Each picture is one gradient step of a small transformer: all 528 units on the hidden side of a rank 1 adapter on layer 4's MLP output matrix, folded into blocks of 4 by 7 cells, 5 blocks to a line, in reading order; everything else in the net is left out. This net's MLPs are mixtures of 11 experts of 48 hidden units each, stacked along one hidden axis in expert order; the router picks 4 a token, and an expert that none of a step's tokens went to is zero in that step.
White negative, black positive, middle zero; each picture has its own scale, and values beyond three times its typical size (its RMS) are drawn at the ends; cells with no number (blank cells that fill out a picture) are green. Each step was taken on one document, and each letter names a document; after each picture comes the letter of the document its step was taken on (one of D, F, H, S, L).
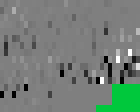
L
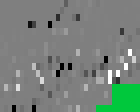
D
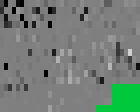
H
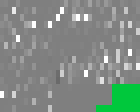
L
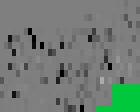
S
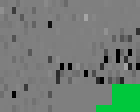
L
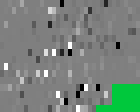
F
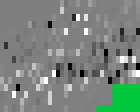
D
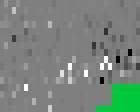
L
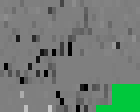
F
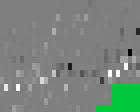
D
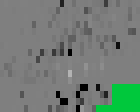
F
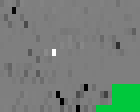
F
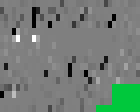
H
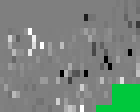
S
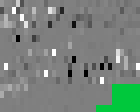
H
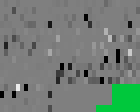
L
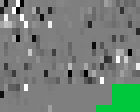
H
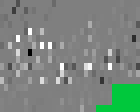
S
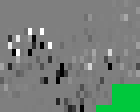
S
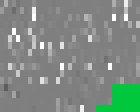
S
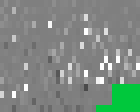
L
